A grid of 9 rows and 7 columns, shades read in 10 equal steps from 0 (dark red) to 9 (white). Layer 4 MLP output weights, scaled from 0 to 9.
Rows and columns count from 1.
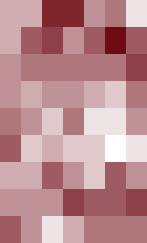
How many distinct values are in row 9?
5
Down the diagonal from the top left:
6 3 4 5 8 9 5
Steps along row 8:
same same down up same down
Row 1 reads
6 6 1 1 5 4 8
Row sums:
31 22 27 38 41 47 35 25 34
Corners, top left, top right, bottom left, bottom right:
6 8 3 4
